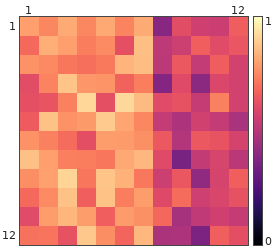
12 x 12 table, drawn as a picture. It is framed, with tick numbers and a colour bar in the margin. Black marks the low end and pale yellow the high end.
Seam: vertical, 60% of the way across, the left part higher. Stripes: none. Average level on the scale: 70%.
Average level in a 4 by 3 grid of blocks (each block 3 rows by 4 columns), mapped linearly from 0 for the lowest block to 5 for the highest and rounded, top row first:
5 4 1 / 5 4 0 / 5 5 0 / 5 4 0
